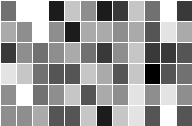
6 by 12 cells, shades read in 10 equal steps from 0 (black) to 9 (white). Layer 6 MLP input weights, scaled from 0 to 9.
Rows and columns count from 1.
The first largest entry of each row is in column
2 3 9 1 2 11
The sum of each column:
30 40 36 22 27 32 22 27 43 17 39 23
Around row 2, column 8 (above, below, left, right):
2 5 6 6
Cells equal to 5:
14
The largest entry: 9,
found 6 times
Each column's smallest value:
2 5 4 1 1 3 1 2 6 0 2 2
